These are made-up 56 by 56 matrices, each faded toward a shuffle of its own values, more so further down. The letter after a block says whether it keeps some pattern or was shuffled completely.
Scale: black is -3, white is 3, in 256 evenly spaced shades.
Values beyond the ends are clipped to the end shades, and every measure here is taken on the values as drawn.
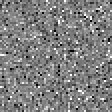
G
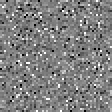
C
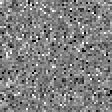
C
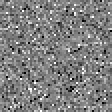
G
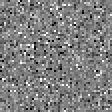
C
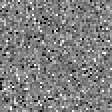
G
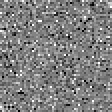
C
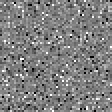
C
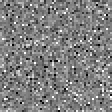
C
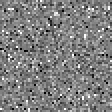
G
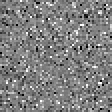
C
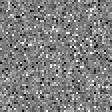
C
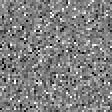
C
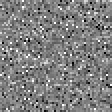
C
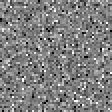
G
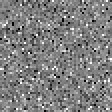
G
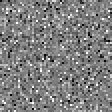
G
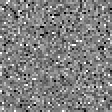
G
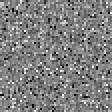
G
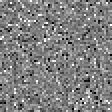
C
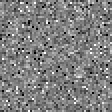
C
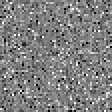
C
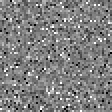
C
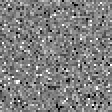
G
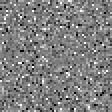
C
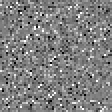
C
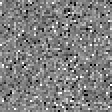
C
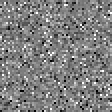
G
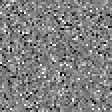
G
